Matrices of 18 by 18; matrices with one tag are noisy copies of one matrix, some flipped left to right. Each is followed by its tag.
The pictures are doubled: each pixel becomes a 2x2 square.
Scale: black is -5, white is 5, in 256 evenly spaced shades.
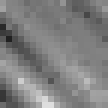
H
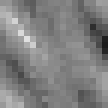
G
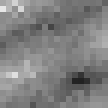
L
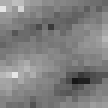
L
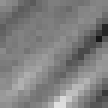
H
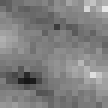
L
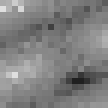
L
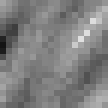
G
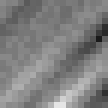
H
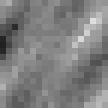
G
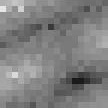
L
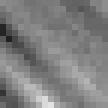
H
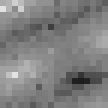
L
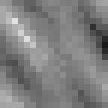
G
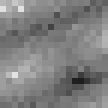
L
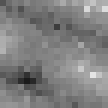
L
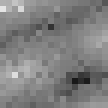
L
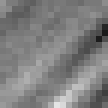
H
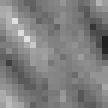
G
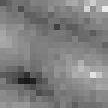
L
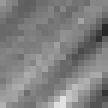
H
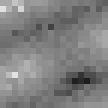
L
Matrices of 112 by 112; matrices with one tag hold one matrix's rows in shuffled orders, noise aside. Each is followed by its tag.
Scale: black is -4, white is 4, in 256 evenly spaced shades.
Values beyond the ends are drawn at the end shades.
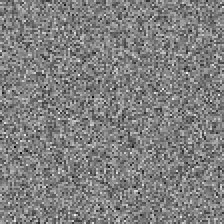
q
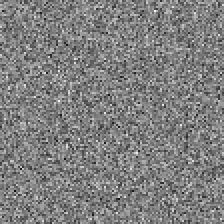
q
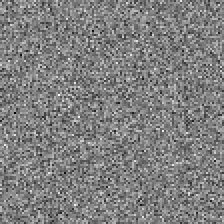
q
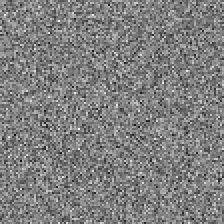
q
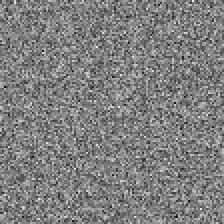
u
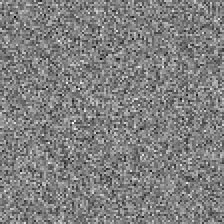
q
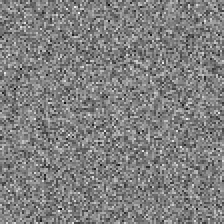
q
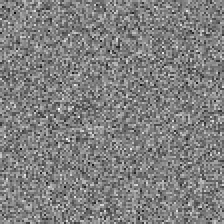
q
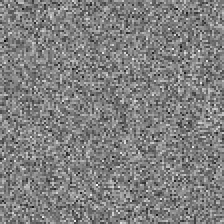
u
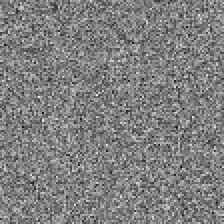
u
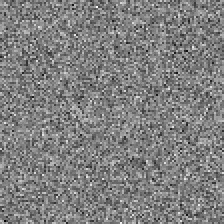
u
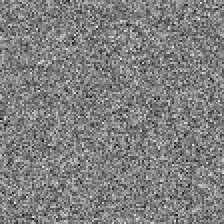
u
